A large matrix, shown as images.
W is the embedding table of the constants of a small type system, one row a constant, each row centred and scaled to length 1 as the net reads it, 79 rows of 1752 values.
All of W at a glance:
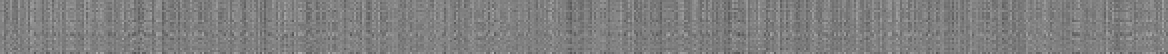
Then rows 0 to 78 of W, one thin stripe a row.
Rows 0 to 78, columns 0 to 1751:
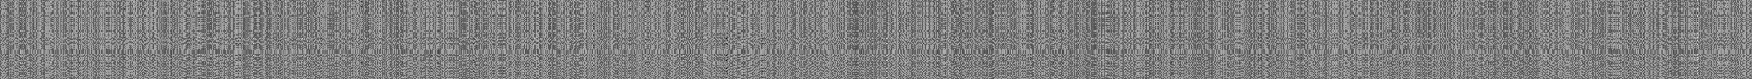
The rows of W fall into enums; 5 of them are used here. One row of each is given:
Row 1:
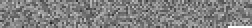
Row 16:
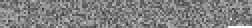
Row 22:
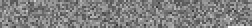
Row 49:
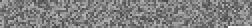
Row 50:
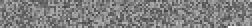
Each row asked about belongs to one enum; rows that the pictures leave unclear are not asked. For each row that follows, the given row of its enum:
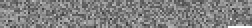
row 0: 16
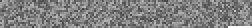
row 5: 49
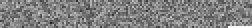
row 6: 1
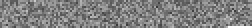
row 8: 22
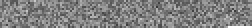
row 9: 22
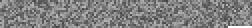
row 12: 49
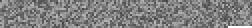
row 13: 49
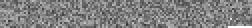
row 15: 16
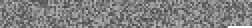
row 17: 50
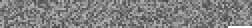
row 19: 49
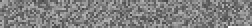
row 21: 49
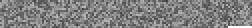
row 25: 49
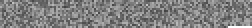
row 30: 50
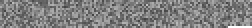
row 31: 50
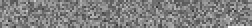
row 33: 22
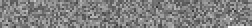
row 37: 22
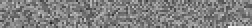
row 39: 1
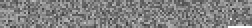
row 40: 16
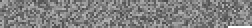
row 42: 49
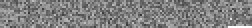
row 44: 16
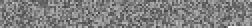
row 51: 50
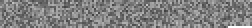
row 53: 50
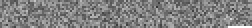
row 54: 22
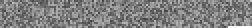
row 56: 50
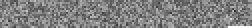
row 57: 22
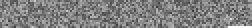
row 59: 22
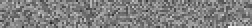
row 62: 1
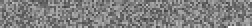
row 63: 50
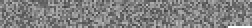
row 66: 50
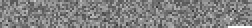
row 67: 22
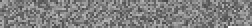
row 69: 49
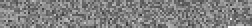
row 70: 16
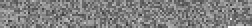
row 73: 16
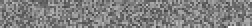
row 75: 50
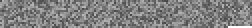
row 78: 49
